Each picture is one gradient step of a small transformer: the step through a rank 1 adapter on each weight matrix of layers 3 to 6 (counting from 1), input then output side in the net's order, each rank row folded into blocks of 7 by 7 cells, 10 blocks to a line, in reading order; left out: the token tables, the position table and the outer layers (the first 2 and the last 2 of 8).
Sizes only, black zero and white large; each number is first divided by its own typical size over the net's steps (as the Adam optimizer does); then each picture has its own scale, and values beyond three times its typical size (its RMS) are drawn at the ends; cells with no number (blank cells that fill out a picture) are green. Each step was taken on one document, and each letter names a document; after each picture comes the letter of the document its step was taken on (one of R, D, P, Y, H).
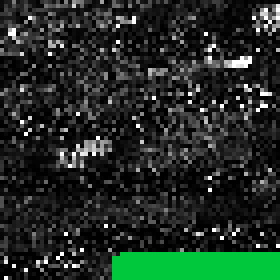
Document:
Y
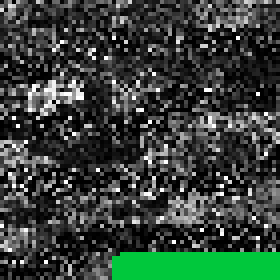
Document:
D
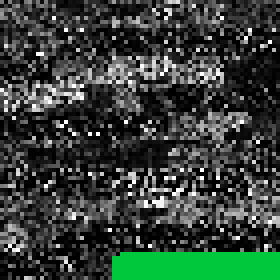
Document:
D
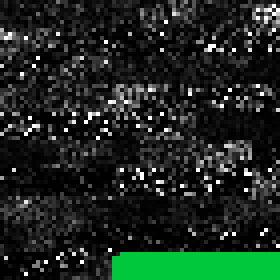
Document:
Y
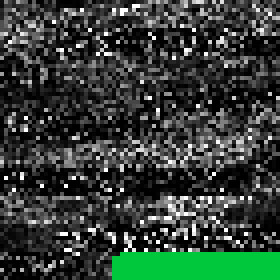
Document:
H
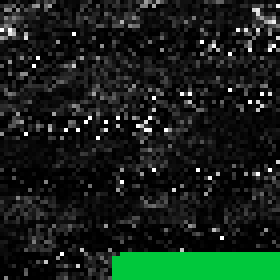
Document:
Y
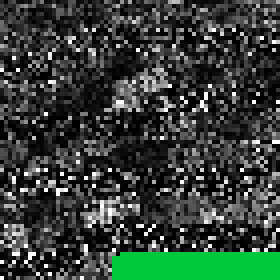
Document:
D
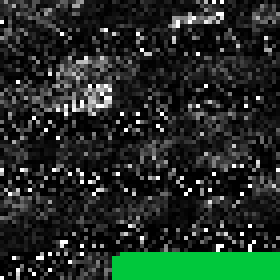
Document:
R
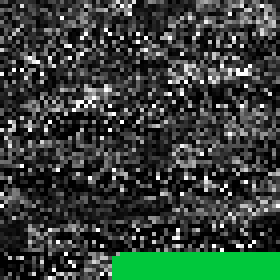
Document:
H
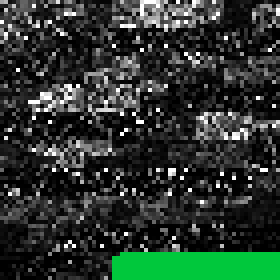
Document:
R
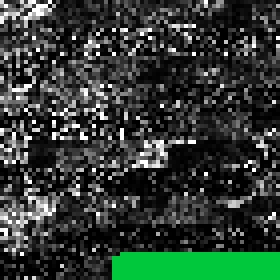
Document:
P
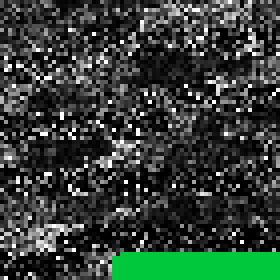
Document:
P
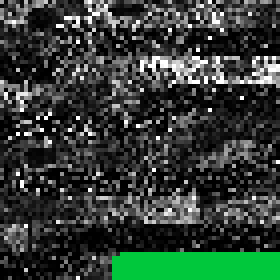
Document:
D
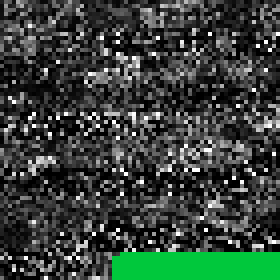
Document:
H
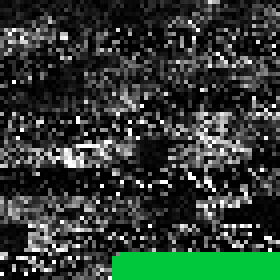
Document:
H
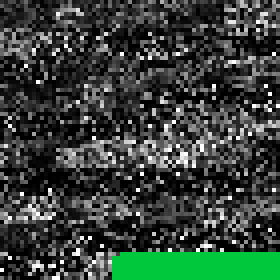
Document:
H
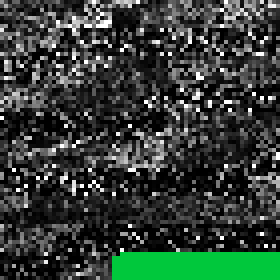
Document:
P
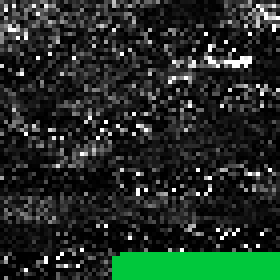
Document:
Y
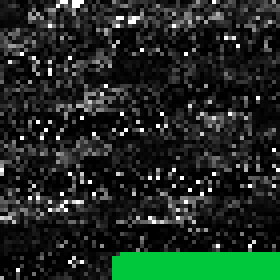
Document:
R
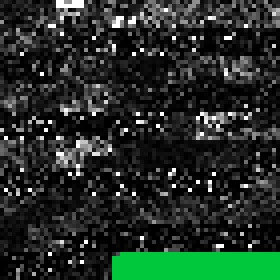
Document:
R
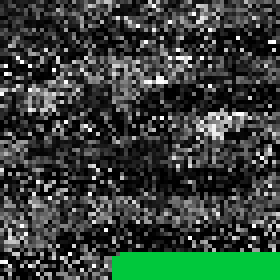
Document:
D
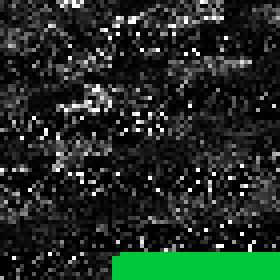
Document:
R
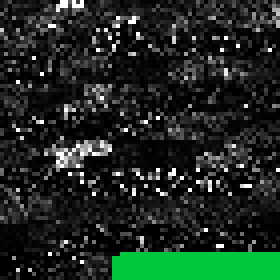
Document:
R
